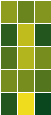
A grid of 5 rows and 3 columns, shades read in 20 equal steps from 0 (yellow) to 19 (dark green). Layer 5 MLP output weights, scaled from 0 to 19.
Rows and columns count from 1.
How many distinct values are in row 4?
2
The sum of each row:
28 37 28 33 36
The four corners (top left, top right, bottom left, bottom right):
8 9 17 19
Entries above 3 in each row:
3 3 3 3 2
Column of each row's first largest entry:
2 3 1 3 3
